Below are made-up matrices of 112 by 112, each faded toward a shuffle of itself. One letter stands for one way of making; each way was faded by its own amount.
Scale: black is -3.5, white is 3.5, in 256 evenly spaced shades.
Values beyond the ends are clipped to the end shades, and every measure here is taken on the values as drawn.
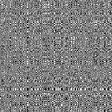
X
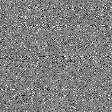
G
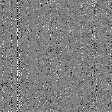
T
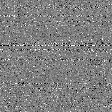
G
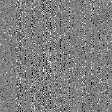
T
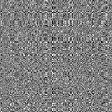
X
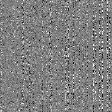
T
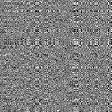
X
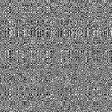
X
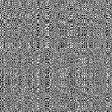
X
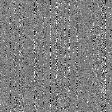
T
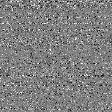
G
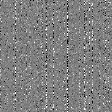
T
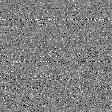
G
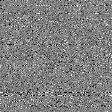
G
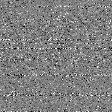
G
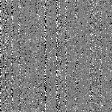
T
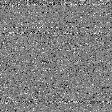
G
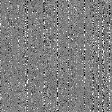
T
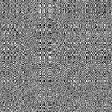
X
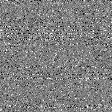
G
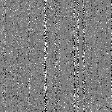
T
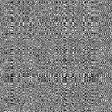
X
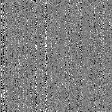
T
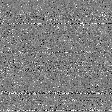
G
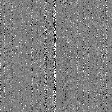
T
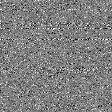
G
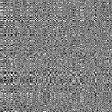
X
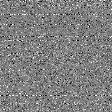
G
